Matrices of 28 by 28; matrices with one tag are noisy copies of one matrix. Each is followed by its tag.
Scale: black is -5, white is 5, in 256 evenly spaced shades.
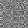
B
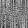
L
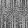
L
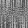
L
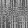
L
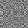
B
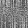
L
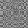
B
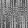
L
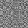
B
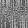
L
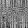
L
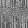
L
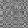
B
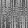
L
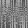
L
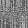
L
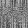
L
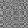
B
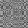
B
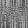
L
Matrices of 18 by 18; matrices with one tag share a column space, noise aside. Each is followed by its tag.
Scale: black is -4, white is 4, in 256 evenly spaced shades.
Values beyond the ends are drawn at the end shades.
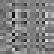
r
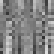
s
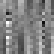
s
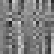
s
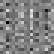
r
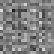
r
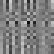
s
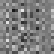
r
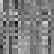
s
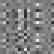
r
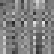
s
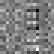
r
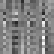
s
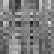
s
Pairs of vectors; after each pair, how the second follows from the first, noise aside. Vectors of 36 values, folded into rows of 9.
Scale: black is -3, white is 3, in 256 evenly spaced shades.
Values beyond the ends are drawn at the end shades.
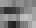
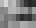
wrapped around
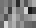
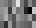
sign-scrambled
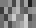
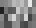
sign-scrambled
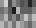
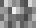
sign-scrambled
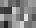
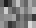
shuffled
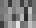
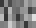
wrapped around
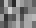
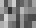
negated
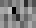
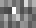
negated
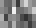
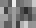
wrapped around
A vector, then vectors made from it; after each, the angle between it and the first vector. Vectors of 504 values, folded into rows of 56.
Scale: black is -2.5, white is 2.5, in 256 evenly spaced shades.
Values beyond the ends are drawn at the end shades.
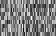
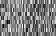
nearly parallel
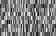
nearly parallel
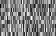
nearly parallel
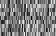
nearly opposite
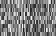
nearly parallel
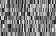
nearly opposite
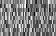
partly aligned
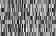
nearly opposite
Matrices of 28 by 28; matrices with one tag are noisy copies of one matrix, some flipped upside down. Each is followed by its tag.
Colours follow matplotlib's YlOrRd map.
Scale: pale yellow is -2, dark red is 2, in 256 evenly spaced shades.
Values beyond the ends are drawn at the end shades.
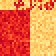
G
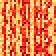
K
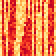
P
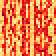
K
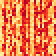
K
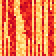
P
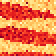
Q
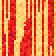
P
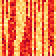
P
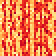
K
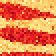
Q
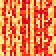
K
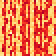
K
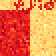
G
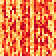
K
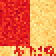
G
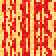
K
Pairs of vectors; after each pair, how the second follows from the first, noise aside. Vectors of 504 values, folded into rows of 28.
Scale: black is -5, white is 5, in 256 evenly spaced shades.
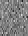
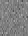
shrunk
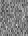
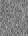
shrunk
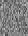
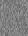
shrunk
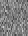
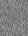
shrunk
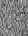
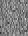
wrapped around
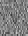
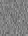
shrunk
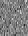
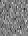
wrapped around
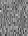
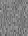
shrunk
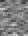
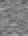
shrunk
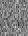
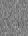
shrunk
